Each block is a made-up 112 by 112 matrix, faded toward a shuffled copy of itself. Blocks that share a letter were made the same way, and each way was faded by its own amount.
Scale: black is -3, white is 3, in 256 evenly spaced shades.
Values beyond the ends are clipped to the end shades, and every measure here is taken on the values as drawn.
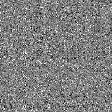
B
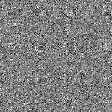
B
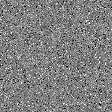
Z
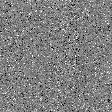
Z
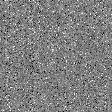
Z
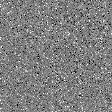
Z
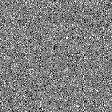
B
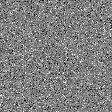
Z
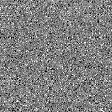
B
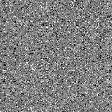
B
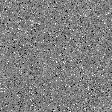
Z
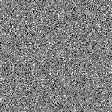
B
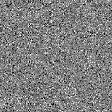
B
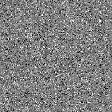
B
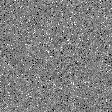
Z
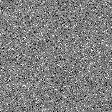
Z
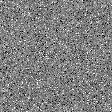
Z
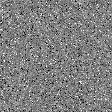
Z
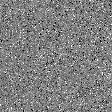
Z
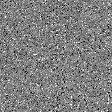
Z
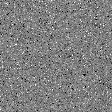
Z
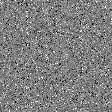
Z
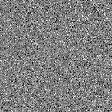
B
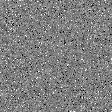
Z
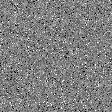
Z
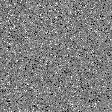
Z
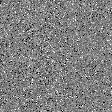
Z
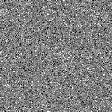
B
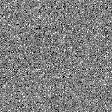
B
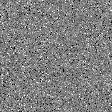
Z
